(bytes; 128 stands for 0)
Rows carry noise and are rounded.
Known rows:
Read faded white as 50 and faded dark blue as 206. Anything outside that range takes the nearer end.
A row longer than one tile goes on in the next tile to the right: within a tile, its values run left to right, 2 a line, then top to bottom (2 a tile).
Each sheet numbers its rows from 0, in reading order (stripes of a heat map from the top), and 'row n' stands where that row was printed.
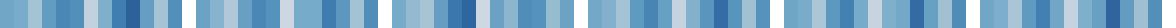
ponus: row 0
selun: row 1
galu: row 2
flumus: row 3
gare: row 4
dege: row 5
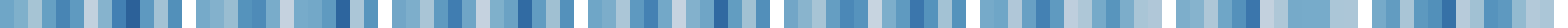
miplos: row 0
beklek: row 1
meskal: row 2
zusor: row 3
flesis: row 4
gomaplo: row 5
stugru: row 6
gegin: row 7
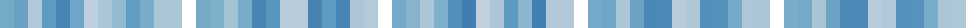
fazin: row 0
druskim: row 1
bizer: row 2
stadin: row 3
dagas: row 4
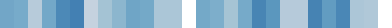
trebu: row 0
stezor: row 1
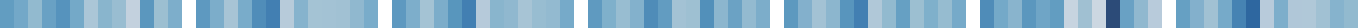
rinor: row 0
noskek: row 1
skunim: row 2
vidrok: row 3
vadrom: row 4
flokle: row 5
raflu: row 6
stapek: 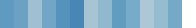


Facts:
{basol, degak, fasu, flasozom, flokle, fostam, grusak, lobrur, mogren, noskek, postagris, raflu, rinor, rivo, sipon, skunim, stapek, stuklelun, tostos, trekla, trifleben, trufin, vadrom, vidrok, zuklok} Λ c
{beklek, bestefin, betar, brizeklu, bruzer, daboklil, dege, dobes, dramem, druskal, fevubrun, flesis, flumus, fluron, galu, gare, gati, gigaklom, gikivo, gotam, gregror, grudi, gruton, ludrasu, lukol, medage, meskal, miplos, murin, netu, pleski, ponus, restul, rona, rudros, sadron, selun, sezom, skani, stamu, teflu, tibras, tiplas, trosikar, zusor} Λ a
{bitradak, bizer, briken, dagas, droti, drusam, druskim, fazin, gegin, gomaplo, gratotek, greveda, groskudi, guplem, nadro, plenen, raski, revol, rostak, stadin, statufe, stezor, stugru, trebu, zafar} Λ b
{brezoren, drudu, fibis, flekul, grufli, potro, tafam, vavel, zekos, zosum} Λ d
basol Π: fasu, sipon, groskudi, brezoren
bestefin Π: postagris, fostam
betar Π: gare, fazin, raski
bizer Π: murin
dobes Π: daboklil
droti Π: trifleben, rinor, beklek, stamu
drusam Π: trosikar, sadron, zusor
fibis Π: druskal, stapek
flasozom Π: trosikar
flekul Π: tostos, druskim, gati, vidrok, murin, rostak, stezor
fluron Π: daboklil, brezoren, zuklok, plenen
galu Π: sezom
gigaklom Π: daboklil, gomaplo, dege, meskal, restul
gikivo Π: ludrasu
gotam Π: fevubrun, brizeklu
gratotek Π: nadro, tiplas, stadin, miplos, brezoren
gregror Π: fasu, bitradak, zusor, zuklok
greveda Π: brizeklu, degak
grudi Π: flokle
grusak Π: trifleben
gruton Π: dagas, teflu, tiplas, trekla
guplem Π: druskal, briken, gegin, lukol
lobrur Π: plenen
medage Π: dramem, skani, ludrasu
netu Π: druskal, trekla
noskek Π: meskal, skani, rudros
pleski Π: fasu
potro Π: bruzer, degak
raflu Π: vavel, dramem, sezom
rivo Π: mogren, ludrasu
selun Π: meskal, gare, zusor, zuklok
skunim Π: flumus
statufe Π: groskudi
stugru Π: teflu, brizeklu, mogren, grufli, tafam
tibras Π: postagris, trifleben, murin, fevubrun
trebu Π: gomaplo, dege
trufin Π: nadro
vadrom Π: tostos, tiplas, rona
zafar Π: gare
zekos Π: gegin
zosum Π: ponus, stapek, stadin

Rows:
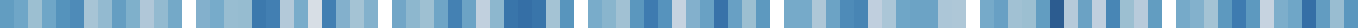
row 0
trekla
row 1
vavel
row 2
gati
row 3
ludrasu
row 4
revol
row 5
zekos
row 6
skani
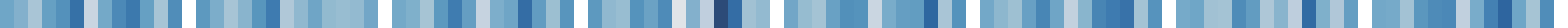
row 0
netu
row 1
trufin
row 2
rudros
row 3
grudi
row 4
bestefin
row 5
murin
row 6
brezoren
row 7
druskal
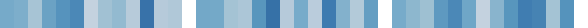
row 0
droti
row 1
zosum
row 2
fevubrun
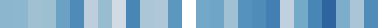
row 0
potro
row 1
lukol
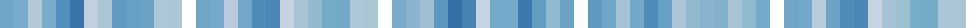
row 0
gratotek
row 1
drusam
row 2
sezom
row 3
zuklok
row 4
zafar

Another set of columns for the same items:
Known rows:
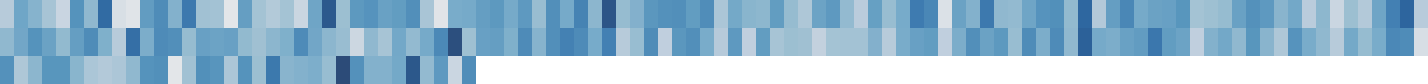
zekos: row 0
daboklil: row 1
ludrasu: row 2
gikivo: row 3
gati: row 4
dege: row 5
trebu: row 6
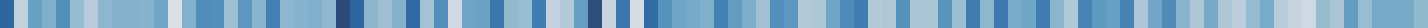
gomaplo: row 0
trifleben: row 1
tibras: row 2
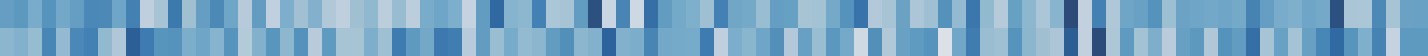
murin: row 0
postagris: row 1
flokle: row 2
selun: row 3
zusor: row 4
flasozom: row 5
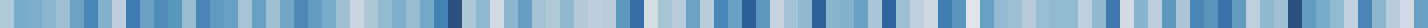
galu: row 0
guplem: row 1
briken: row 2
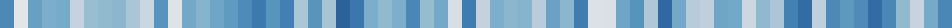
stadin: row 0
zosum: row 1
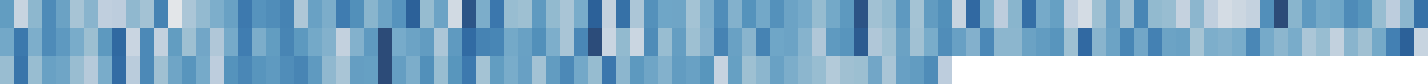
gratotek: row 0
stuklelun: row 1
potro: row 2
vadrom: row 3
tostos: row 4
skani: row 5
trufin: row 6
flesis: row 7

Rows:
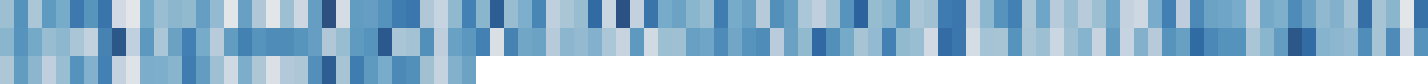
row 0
flekul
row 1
grusak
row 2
bizer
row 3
stapek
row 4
dagas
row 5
groskudi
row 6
drudu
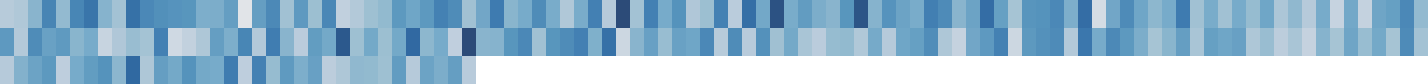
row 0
betar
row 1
noskek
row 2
teflu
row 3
stugru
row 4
rona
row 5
netu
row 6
ponus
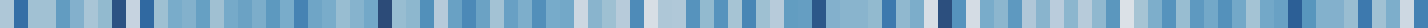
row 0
skunim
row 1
greveda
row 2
revol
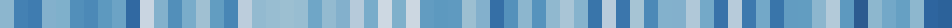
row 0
brizeklu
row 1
rivo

